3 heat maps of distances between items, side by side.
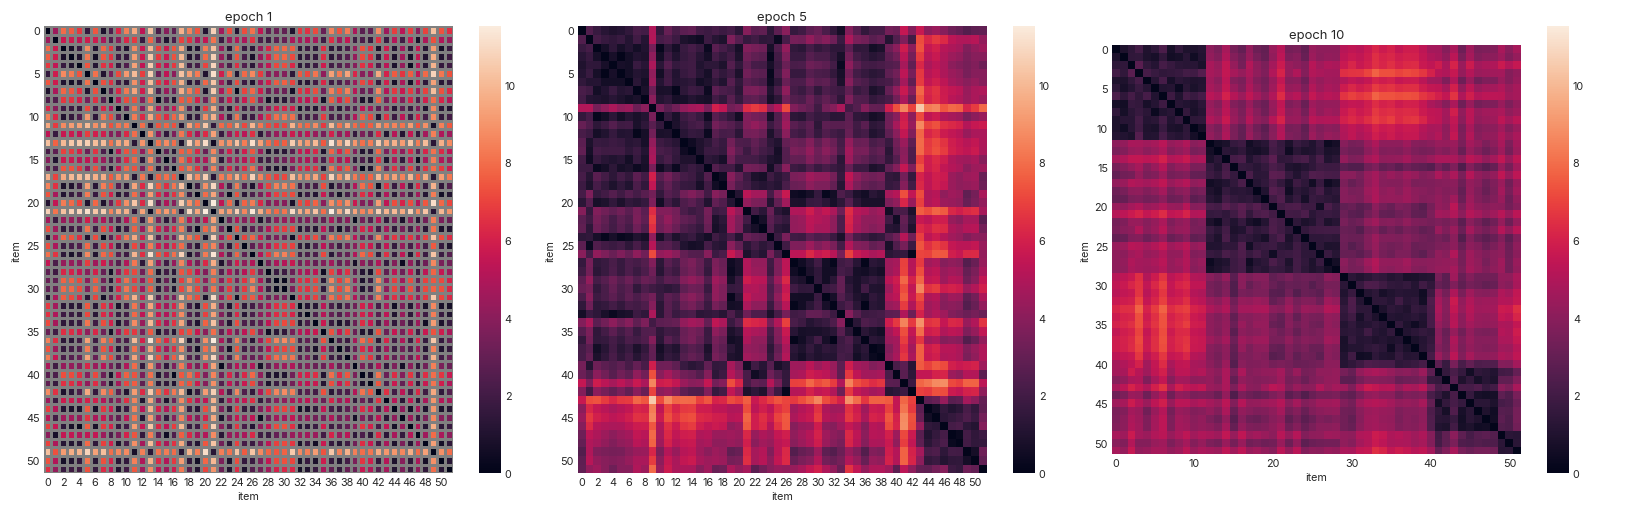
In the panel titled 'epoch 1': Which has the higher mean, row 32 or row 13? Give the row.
13
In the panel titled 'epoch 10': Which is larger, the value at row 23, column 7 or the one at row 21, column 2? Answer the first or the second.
the second
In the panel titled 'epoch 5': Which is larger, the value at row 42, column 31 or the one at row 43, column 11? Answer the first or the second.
the second
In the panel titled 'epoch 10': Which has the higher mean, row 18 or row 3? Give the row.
3
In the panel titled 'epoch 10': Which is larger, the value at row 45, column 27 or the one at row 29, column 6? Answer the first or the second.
the second
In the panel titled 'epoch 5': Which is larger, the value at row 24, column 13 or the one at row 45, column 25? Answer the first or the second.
the second
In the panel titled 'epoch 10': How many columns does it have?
52
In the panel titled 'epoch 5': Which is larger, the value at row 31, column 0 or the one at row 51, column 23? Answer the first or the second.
the second
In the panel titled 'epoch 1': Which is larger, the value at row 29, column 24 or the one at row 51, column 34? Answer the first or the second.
the first
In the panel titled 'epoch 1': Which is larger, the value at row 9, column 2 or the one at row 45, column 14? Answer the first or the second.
the second
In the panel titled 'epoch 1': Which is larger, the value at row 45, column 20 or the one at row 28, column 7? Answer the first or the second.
the first
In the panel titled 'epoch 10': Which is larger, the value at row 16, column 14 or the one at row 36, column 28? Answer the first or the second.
the second
